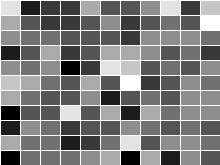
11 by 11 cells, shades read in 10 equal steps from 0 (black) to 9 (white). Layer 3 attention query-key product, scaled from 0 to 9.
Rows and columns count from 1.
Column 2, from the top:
1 3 4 3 4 6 4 3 5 4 4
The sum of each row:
47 42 43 41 46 52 42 44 37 46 38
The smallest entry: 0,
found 4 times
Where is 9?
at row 2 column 11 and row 6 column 7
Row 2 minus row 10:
0 -1 -2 1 1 1 -6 0 -1 -2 5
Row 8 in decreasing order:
8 6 6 5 5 4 3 3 3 1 0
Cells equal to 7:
3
